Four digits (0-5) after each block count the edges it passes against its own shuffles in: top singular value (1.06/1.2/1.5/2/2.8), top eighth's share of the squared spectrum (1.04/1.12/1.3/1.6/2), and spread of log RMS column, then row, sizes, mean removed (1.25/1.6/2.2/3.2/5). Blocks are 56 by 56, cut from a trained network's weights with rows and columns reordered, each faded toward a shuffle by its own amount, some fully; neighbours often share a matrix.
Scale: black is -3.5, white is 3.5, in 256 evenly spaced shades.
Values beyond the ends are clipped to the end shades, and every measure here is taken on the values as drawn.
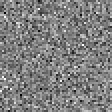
1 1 0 0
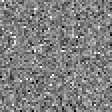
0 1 1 0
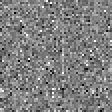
1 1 1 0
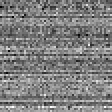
4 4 2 3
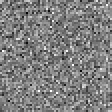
0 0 0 0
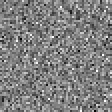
0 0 0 0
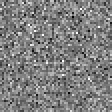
0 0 0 0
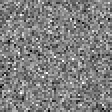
0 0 0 0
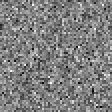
0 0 0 0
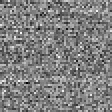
2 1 0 0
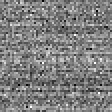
3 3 1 1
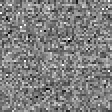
2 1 0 0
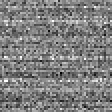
4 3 1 2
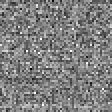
2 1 0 0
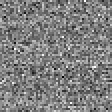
1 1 0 0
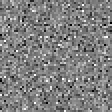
3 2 0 2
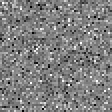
1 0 0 0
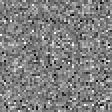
3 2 0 1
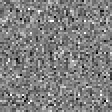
3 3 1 2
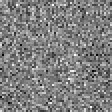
2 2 0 1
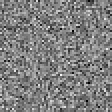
2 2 0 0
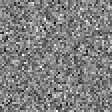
0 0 0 0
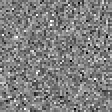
0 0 0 0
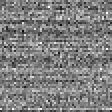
3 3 1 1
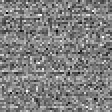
3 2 0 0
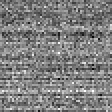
4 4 1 2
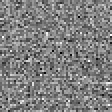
1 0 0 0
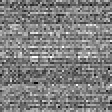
4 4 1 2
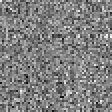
2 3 0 2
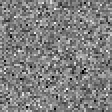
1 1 0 0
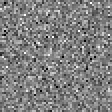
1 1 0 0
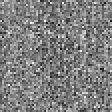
2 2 0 2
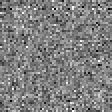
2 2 0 1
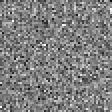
1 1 0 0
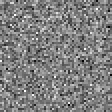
1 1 0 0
